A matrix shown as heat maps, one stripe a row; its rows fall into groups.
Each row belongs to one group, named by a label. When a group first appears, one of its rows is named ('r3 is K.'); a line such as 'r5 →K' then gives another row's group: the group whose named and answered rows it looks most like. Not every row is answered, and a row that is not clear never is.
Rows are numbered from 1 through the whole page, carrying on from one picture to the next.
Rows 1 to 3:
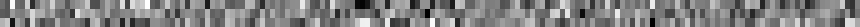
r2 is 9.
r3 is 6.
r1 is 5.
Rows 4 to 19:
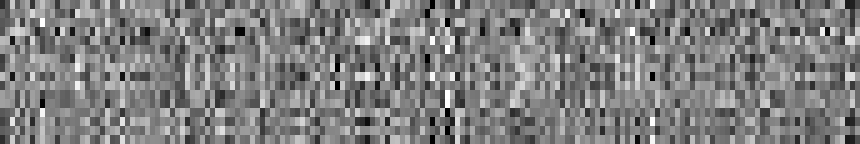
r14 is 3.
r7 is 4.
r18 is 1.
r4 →5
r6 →1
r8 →6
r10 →9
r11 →9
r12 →6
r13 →9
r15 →3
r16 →1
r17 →5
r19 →5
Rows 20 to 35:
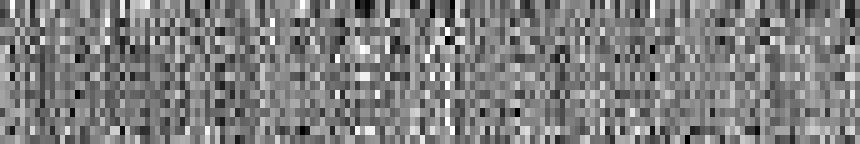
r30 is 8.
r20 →5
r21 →5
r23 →3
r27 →3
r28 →6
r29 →3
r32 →4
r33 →3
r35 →4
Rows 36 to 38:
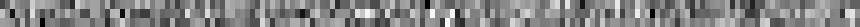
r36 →9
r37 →6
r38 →3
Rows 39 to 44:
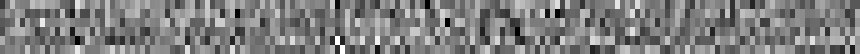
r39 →9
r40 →4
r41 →1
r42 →4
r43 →8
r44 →9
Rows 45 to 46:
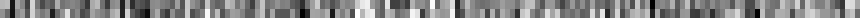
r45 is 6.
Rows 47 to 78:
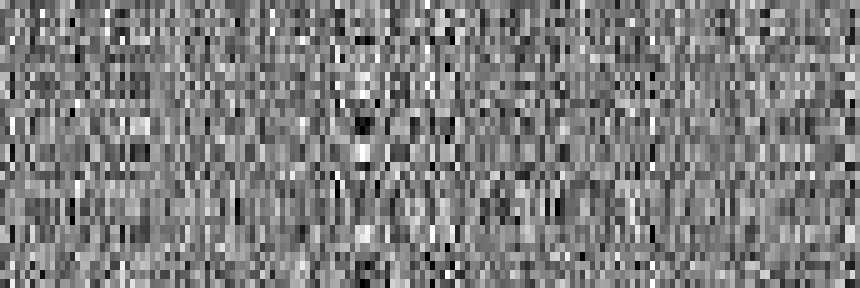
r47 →8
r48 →1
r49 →4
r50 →1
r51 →5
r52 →8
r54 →1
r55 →6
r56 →8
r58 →9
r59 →4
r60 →5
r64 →6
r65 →5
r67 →9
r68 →9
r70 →4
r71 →4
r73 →6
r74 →1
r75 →9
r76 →5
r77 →3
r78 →5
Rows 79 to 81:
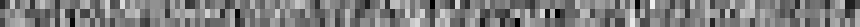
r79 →5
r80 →4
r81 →4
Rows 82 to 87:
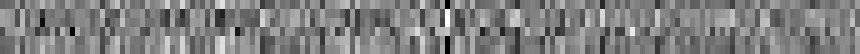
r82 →1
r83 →3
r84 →3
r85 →4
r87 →1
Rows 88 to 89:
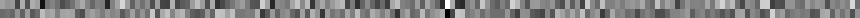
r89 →1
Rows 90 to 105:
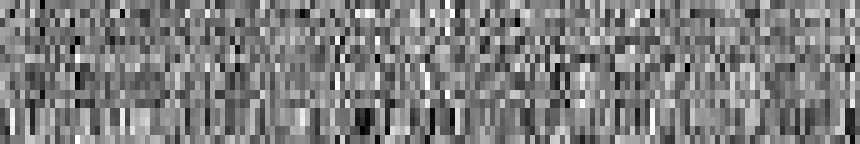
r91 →6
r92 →4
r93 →3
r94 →8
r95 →4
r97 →4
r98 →8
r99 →8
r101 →8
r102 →5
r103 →5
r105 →9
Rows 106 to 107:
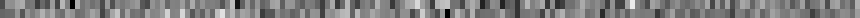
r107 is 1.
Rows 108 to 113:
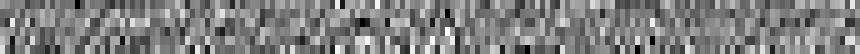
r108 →8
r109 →1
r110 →5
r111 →3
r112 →6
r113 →8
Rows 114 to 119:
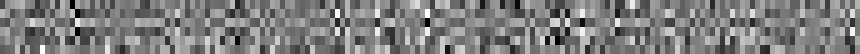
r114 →4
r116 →9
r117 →8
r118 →4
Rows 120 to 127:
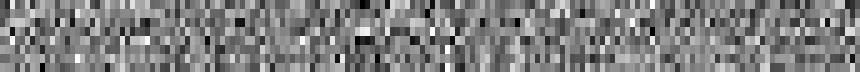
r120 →5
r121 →9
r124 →5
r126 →9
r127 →3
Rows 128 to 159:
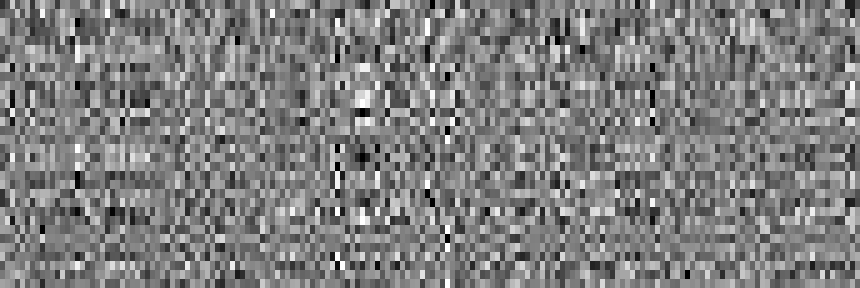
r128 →5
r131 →8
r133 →9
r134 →9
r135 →6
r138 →6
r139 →6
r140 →5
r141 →6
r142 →1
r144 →9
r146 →9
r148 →8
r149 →9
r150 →5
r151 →8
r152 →6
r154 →1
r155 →3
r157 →9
